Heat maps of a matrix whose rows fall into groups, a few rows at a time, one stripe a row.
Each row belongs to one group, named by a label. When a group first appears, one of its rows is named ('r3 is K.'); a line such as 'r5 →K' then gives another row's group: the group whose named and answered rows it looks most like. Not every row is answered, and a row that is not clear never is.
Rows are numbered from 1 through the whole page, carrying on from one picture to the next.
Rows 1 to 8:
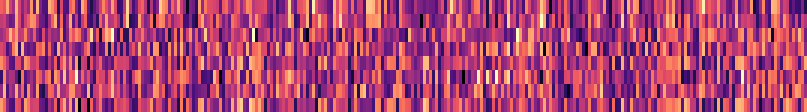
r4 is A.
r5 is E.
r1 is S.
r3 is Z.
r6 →A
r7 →A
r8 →E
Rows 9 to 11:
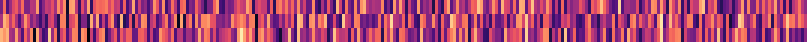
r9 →A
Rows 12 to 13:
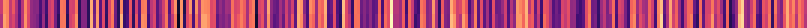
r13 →Z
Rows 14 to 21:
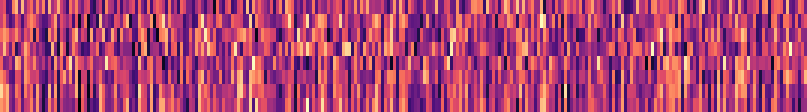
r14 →A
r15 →E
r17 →Z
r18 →E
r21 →S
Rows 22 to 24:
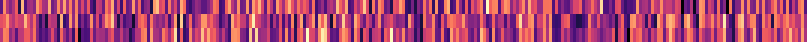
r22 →A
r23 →Z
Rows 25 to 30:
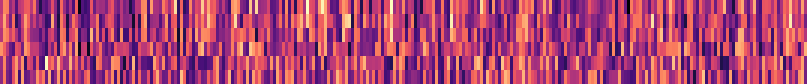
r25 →Z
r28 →E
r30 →A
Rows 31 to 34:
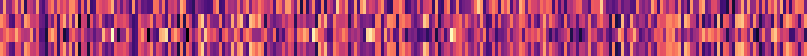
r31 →A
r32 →E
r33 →S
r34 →E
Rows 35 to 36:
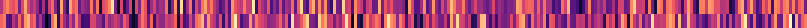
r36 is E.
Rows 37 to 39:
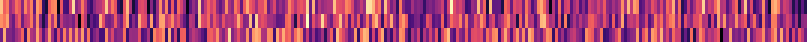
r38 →S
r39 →A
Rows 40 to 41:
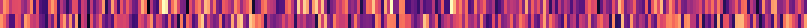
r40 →S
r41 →E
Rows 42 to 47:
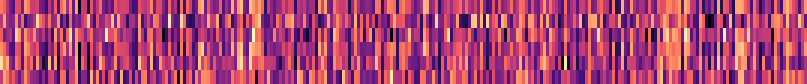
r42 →E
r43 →A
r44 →E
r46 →S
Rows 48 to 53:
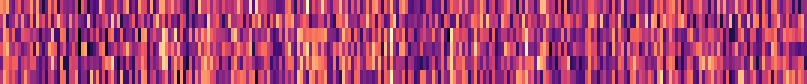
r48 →S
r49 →A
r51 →S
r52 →Z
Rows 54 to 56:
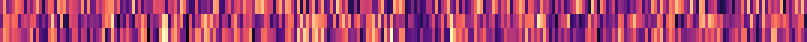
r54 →A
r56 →S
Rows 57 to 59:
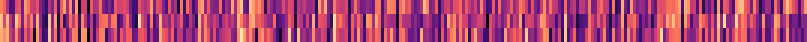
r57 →E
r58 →S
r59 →S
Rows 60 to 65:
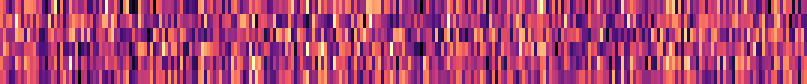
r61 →S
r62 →A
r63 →Z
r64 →E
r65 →E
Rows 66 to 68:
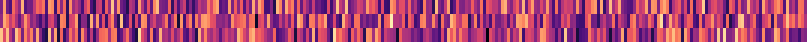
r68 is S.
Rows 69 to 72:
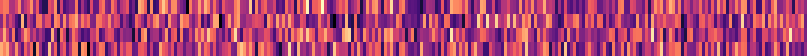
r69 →S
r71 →Z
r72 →S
